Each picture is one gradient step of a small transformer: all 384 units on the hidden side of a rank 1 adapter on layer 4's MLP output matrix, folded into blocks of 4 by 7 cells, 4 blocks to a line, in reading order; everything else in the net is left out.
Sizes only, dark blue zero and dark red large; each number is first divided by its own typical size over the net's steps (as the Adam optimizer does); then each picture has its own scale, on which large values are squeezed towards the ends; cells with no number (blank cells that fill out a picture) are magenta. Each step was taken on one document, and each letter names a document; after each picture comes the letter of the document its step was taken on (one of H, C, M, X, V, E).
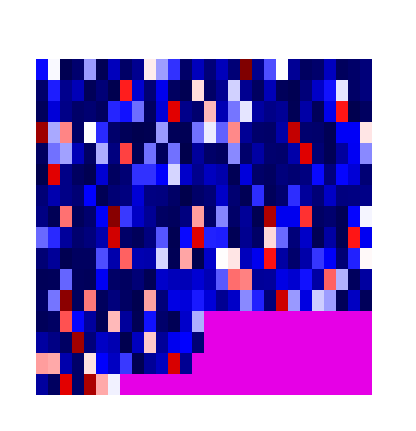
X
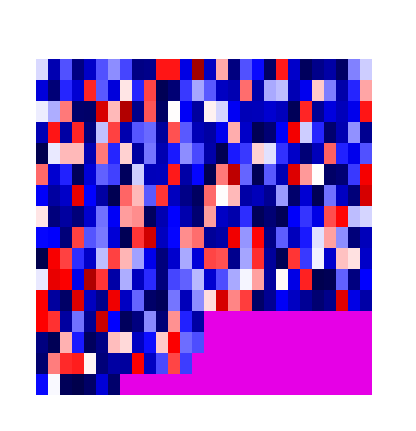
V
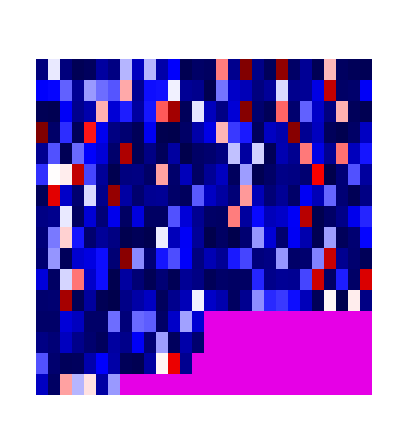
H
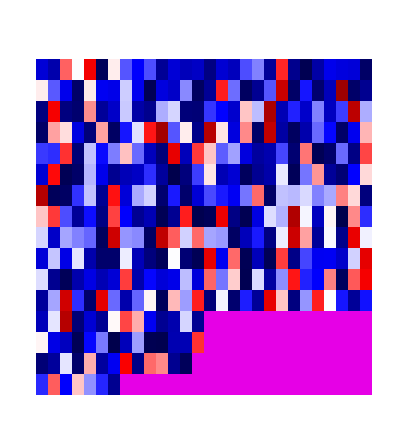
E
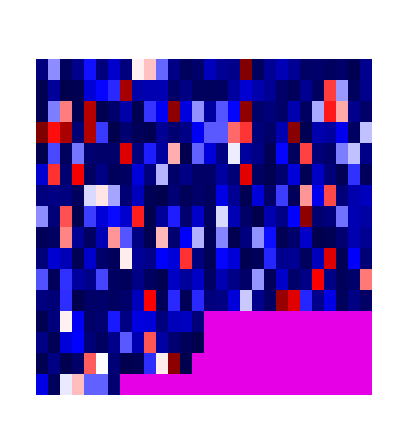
X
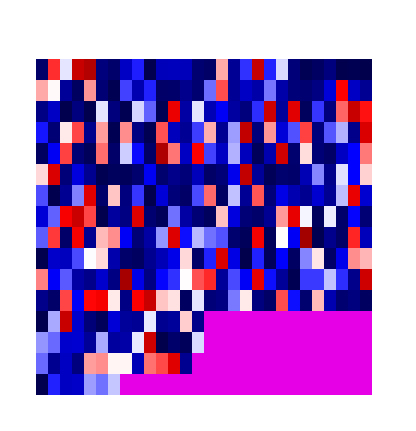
E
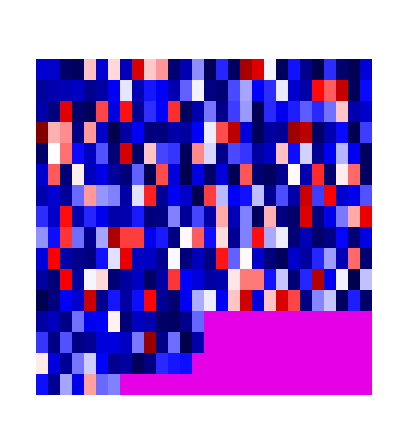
X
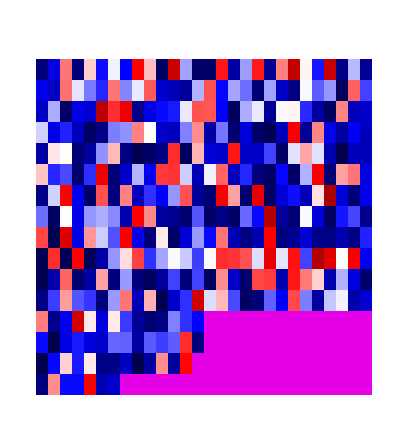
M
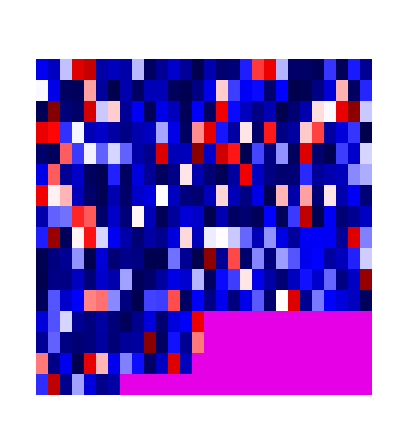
E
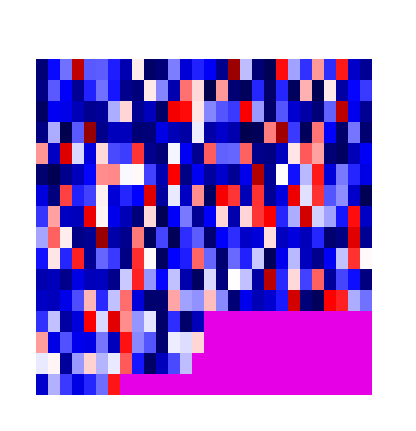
M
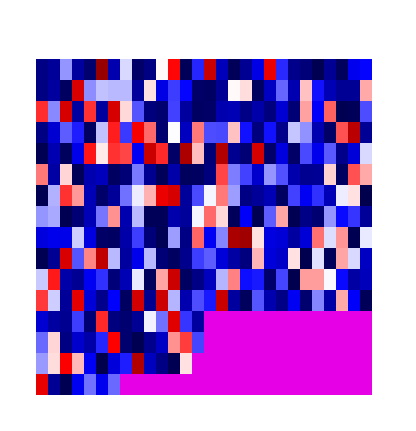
V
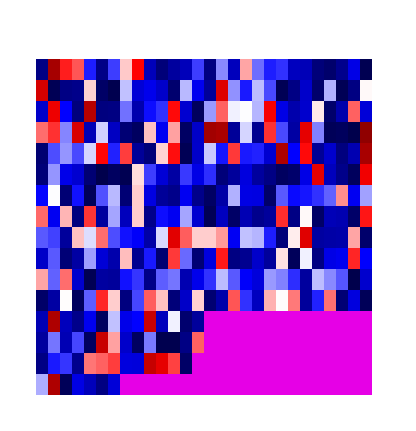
E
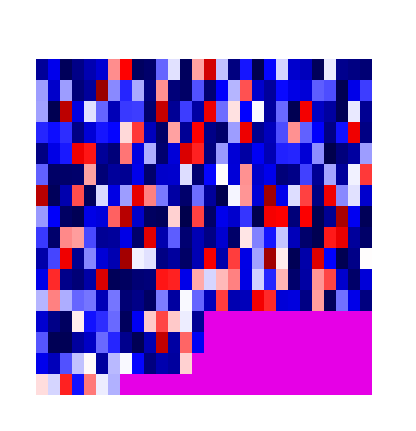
V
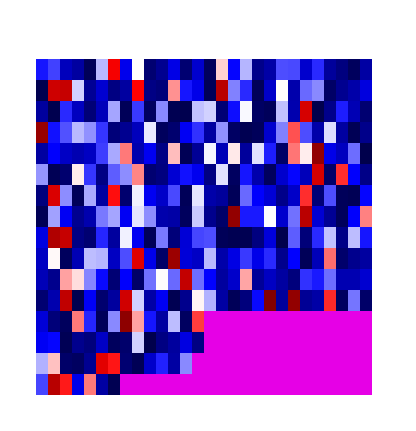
H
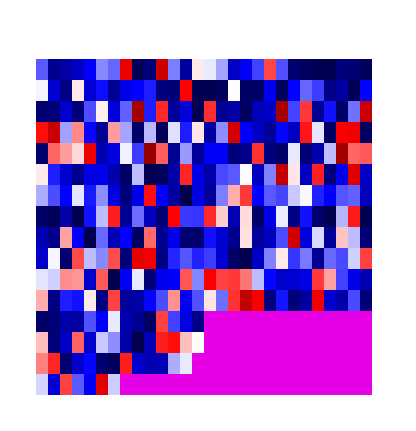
V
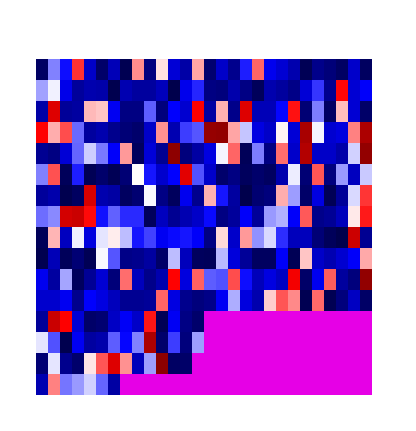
E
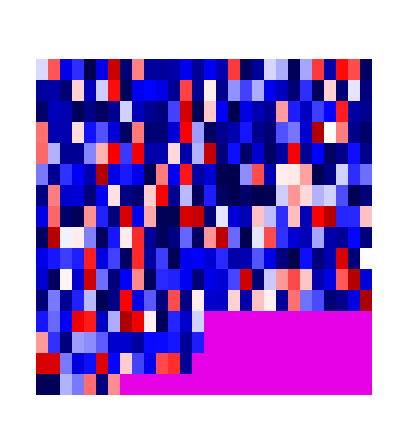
M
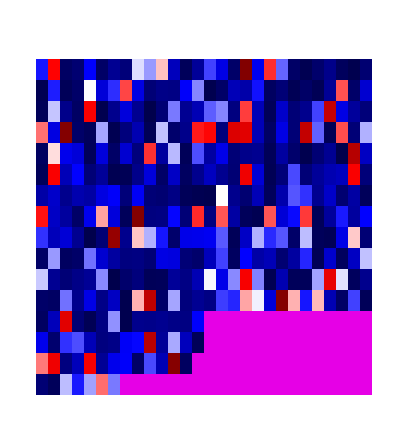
X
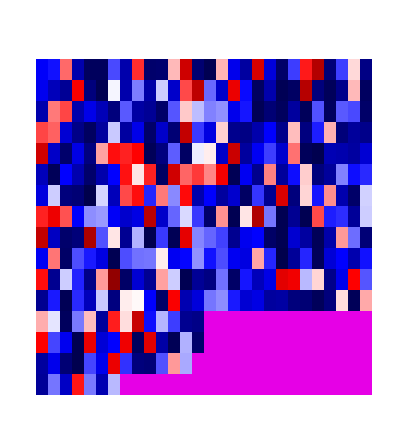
M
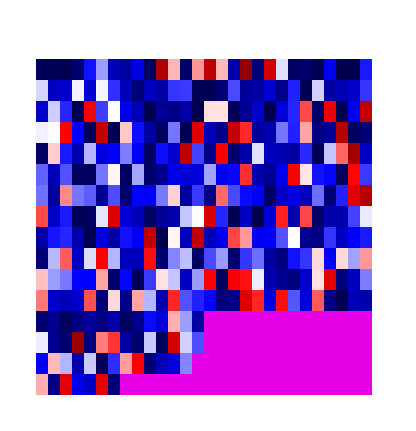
V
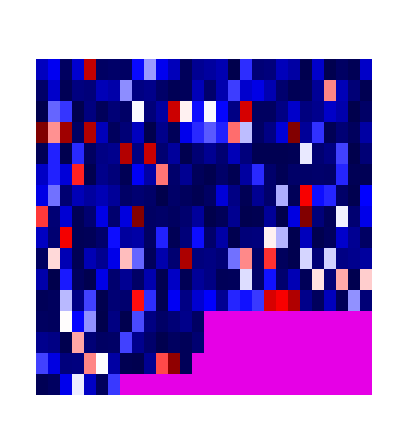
X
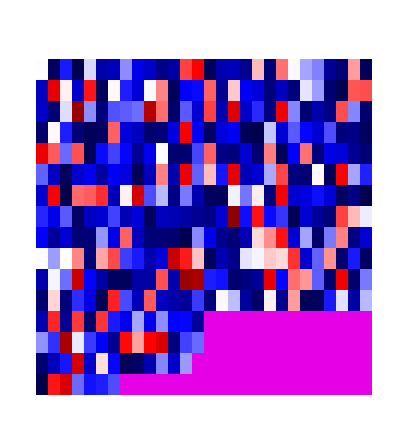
M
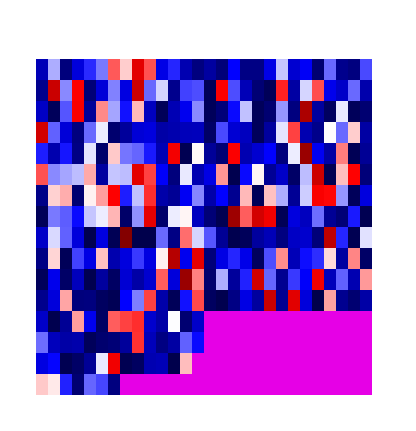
H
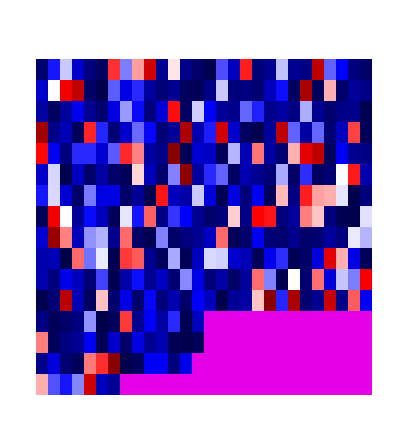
H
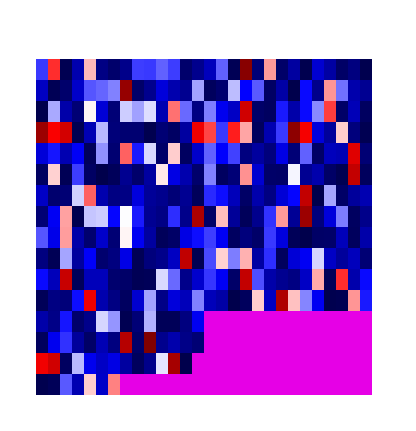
X
